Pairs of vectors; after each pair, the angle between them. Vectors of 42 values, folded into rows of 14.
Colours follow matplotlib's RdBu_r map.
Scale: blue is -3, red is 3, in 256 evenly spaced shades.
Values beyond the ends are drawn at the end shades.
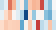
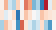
partly opposed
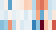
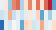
partly aligned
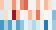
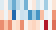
nearly opposite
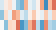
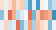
orthogonal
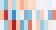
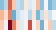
partly aligned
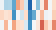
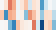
partly opposed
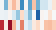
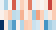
partly opposed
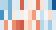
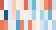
orthogonal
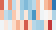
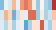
nearly opposite
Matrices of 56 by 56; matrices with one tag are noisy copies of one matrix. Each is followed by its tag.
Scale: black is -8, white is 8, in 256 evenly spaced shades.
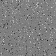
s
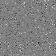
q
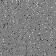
s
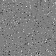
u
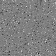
u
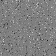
s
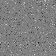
q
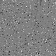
u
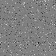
q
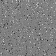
s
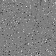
u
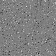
u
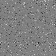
q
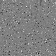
u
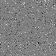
q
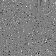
u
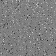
s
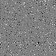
q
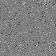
q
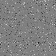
q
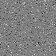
q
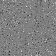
u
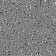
u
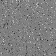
s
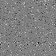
q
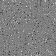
u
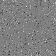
u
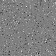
u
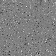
u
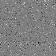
q
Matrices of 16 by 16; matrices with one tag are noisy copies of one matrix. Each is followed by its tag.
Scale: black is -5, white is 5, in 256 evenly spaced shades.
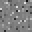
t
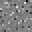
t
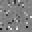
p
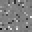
p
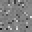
p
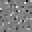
t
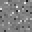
t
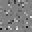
p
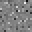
t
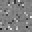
p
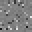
p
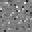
t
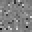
p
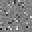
p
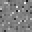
t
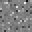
t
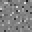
t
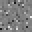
p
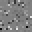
p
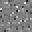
t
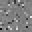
p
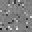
p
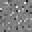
t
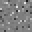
t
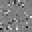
p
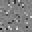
p
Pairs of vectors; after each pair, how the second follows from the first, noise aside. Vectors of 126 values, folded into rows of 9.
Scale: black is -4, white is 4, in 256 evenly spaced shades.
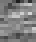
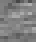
shrunk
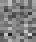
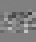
partly zeroed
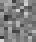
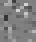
partly zeroed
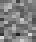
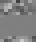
partly zeroed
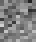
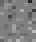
partly zeroed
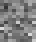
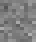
shrunk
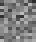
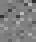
partly zeroed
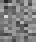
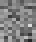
reversed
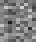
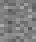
shrunk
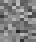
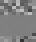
partly zeroed
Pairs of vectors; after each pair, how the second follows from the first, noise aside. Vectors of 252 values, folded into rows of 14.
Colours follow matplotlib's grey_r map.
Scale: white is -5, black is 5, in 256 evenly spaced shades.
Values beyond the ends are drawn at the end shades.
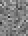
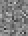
wrapped around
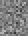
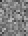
wrapped around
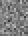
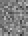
wrapped around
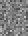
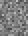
wrapped around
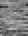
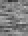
wrapped around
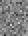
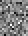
scaled up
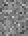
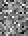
scaled up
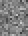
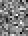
scaled up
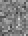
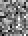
scaled up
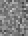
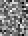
scaled up
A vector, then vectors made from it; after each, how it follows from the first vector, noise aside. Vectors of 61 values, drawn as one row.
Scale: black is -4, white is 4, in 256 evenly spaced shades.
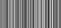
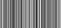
wrapped around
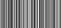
wrapped around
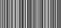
wrapped around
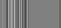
partly zeroed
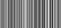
negated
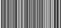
wrapped around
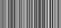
negated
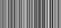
negated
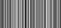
wrapped around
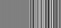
partly zeroed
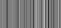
partly zeroed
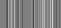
partly zeroed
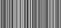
wrapped around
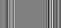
partly zeroed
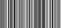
negated
